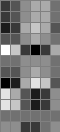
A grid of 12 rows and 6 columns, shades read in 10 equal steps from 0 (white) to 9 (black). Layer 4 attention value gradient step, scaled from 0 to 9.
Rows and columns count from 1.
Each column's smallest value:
0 2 3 1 2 3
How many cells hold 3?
11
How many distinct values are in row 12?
3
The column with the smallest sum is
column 5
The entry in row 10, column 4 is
8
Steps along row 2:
down down down same up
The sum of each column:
59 60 57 56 54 57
